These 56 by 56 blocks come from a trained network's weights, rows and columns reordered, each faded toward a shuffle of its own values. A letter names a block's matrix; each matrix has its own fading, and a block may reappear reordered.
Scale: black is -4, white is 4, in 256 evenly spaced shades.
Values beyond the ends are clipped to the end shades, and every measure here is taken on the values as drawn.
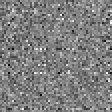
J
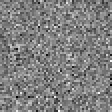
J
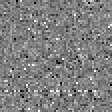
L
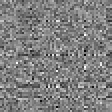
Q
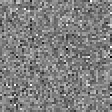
J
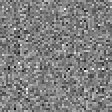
J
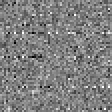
J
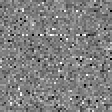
L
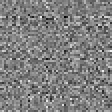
Q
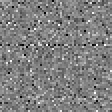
L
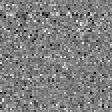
L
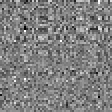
Q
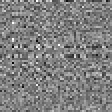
Q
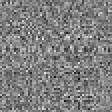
Q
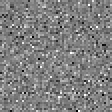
L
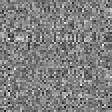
Q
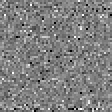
L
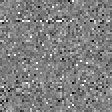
L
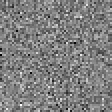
J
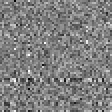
Q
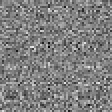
Q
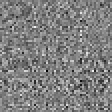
Q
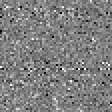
L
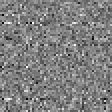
J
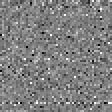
L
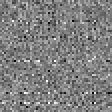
J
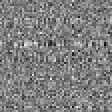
Q
